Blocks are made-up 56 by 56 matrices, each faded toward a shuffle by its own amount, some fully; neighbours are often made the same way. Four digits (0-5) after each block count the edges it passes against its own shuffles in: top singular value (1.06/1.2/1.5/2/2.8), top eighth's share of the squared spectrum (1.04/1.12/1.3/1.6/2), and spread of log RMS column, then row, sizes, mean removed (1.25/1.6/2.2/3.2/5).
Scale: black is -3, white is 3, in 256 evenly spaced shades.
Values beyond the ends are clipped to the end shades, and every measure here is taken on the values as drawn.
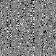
2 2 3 0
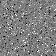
0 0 0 0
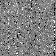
2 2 2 0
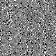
1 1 2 0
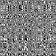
4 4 2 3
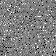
2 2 0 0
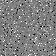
1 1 0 0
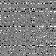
4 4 1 3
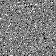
0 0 0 0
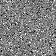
0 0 0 0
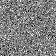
0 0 0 0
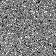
0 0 0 0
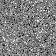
0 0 0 0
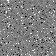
0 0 0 0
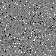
1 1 0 0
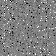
2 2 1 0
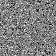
0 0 0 1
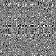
4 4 2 2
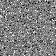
2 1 0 0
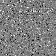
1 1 0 0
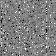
2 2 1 0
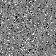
1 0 1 0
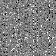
2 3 2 0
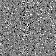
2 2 1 0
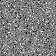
0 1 0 0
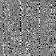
3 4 3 0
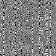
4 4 3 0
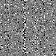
3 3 3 0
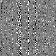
3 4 3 0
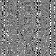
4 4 3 0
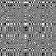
5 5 3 3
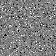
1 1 0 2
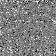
1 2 0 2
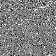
1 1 0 2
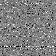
2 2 0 2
